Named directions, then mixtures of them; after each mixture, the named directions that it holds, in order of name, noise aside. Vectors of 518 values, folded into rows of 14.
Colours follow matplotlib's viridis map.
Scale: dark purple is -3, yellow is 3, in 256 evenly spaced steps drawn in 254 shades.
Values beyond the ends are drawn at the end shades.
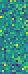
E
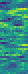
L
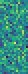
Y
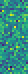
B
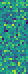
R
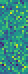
B, E, Y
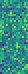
B, E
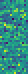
E, L, R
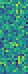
E, R, Y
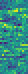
L, R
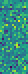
B, E, R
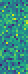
B, R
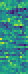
L, Y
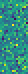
E, R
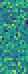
R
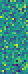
E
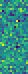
B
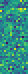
B, L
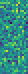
R, Y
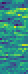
L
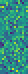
B, Y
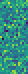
R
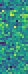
B, L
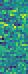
B, L, R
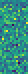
E, R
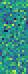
R
